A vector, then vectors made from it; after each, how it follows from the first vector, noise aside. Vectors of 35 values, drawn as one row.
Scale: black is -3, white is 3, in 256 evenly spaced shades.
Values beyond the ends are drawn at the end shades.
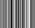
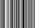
reversed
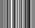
negated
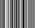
reversed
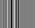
partly zeroed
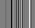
partly zeroed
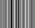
partly zeroed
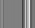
partly zeroed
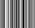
reversed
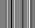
partly zeroed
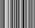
reversed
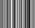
negated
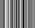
reversed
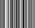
reversed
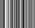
reversed
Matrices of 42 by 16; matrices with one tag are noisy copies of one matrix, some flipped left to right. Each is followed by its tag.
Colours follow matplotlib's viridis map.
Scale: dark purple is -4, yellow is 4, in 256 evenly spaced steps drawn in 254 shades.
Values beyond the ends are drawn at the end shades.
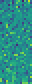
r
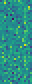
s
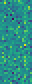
s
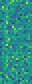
s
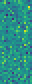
s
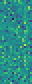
s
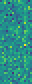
s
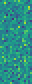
s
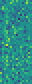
s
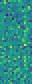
s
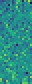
r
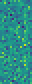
s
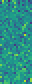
r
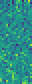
r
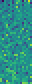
r
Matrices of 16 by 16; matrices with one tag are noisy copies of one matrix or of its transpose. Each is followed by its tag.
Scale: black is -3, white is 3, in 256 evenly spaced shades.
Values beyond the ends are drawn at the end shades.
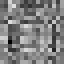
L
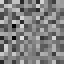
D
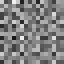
D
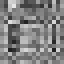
L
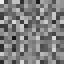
D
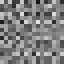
D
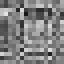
L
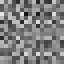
D
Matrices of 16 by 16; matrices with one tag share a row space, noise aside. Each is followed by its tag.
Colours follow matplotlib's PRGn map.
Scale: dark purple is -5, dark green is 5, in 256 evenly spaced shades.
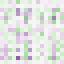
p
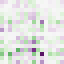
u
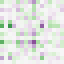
u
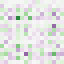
p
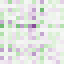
u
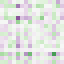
p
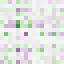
p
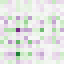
p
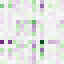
u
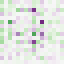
u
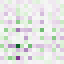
p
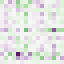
p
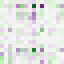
u
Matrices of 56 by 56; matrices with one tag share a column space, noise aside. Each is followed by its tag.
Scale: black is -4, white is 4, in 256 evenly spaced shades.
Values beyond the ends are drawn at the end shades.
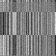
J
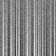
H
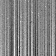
H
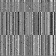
J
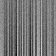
H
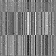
J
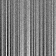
H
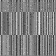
J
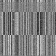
J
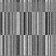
J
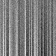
H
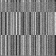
J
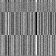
J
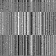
J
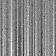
H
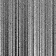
H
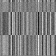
J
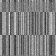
J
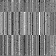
J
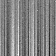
H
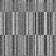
J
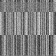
J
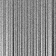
H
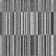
J
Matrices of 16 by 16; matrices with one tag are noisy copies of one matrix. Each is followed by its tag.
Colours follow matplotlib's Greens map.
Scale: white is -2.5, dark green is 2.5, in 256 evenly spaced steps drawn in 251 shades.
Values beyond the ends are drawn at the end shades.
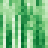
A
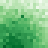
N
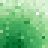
N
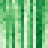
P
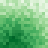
N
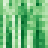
A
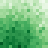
N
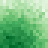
N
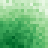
N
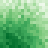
N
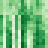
A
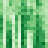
A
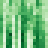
A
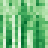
A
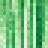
P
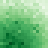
N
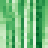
P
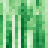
A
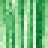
P
